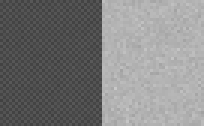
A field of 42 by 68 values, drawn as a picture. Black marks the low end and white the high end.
It is made of 1 by 2 panels. Panel 1,1: low, checkered, faint in contrast. Panel 1,2: high, fine-grained, faint in contrast.
